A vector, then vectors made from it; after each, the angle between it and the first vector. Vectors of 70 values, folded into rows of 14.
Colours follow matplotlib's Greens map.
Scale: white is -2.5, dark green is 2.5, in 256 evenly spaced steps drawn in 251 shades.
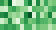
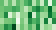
partly aligned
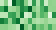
nearly opposite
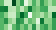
partly opposed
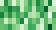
orthogonal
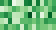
nearly parallel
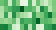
orthogonal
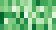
orthogonal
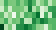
orthogonal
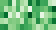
partly aligned
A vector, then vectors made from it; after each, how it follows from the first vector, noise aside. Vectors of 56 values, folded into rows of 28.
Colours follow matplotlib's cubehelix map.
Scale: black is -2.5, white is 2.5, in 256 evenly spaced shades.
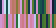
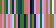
wrapped around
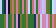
negated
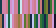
wrapped around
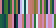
wrapped around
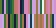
wrapped around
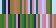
negated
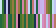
negated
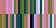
wrapped around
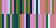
wrapped around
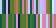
negated
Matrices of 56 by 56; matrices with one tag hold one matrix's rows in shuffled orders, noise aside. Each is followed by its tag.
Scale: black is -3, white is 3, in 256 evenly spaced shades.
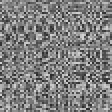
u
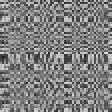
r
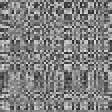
r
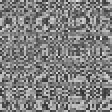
u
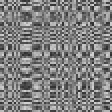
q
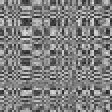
q
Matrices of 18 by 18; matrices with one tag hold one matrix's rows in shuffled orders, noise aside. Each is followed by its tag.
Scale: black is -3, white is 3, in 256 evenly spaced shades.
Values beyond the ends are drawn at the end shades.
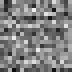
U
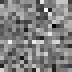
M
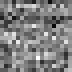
U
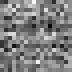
U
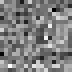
M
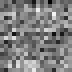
U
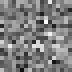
M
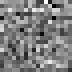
M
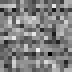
U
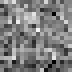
U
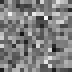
M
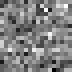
M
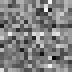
M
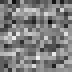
U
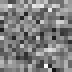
M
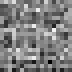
U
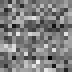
U
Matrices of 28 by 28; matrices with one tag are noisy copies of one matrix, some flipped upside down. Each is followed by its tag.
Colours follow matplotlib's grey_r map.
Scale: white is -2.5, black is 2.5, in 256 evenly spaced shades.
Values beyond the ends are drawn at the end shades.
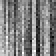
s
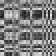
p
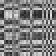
p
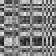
p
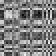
p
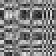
p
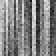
s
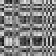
p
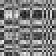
p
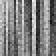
s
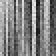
s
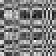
p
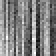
s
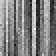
s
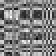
p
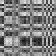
p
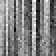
s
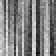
s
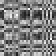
p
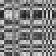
p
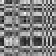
p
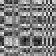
p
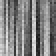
s
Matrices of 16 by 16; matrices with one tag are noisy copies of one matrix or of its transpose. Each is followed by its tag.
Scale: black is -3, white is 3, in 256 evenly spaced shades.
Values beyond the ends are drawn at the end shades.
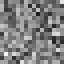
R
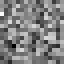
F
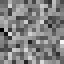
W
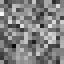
F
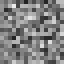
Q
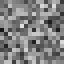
W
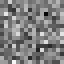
Q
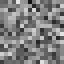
W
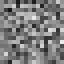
Q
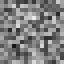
Q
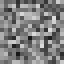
Q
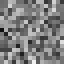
W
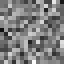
W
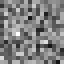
Q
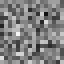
Q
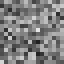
R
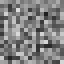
Q
